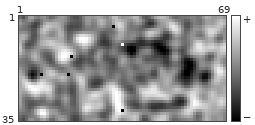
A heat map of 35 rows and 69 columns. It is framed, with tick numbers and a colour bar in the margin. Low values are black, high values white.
No overall slope runs across the table. The halves do not mirror each other. Six lone cells stand out: one far higher and five far lower than their neighbours. The field is mottled with small blotches.
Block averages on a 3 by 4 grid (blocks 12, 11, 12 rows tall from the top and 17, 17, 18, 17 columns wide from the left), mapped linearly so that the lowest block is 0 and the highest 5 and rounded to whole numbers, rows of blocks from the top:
3 2 0 4 | 3 1 0 0 | 3 5 3 5
